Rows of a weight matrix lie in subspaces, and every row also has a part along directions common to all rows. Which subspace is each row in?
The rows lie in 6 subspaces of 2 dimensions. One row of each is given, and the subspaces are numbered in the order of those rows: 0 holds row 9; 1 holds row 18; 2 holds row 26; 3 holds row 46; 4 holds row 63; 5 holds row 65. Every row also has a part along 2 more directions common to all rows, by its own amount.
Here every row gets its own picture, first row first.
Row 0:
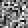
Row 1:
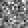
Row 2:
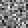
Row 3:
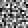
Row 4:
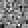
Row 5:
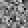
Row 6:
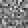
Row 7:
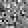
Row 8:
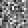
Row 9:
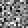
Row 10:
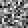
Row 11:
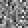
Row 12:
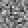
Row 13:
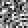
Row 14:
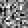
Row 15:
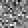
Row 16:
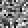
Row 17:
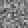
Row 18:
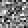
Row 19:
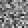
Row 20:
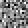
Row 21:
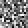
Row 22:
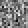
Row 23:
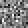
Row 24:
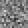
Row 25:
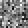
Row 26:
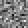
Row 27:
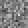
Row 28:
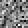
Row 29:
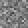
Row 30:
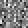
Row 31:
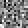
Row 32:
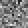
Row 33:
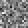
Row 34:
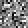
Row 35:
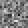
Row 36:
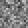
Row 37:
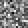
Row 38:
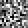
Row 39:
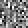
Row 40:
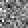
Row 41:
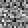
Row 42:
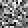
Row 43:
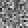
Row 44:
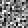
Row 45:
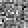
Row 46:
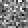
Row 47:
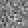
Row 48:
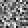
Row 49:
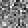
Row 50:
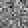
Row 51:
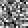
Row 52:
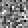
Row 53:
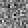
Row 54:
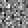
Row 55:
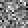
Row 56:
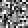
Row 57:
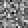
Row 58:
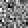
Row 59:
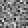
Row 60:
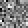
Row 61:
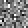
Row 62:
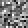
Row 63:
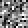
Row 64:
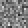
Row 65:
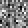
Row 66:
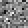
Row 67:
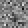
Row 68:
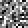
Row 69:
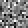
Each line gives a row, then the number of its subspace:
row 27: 3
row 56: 1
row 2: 2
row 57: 1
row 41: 4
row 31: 5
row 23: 3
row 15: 3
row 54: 0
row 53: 2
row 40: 2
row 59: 0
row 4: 5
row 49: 2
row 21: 5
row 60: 2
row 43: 2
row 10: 3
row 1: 0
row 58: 2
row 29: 1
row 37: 1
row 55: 2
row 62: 3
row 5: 0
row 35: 3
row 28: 5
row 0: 1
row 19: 5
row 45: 1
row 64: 3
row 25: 4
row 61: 0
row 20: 1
